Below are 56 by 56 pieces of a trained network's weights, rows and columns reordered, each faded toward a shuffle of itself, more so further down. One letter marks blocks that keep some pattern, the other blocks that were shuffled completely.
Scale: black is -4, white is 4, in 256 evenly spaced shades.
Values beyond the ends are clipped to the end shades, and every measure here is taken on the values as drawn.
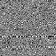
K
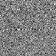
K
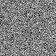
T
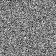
T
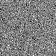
T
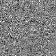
K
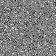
T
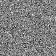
T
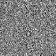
K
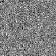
K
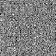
K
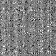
K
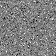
T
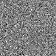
K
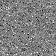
T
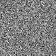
T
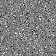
T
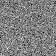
T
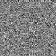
K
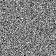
T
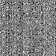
K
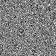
T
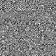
K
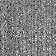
K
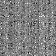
K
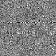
K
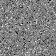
T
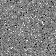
T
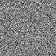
K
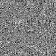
K
